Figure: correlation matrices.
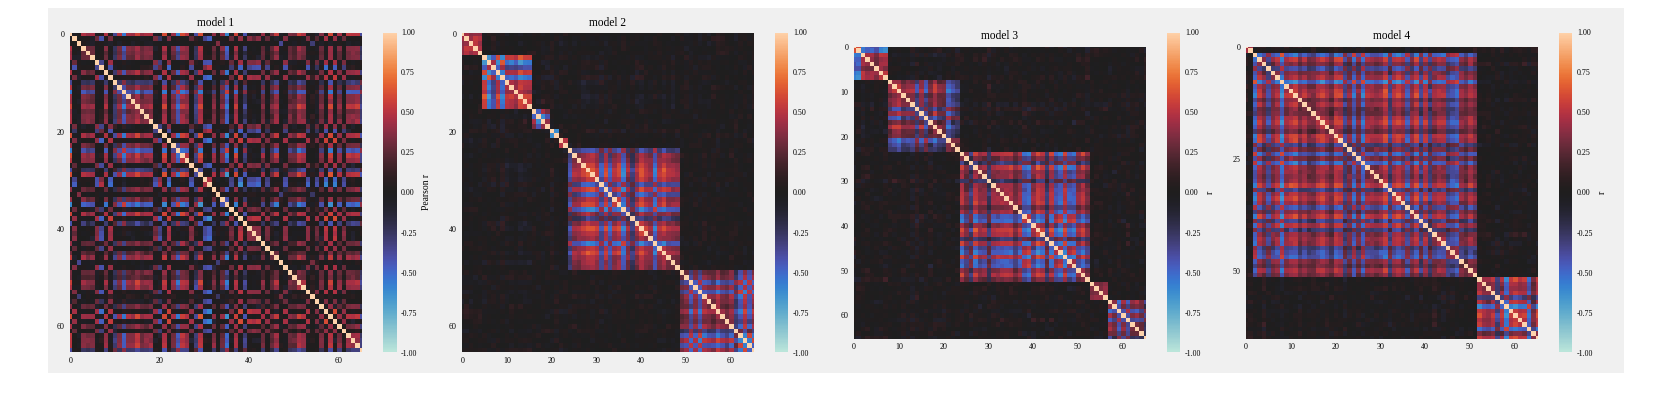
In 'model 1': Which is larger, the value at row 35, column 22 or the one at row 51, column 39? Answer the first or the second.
the first
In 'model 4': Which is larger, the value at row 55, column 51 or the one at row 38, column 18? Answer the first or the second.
the second
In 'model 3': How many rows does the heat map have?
66
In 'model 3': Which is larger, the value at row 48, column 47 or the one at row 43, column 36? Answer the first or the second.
the second
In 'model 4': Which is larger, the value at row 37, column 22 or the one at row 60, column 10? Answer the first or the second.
the second
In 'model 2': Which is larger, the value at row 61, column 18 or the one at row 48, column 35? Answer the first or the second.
the second
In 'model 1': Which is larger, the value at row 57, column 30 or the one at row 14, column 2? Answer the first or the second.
the second
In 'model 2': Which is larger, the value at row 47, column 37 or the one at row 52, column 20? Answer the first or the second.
the first
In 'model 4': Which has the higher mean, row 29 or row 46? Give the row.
29
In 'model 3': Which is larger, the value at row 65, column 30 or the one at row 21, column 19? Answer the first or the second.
the first
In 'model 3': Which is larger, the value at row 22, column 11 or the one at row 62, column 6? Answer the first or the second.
the second
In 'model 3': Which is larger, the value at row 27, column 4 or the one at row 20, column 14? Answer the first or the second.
the first
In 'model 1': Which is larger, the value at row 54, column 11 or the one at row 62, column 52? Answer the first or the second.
the second
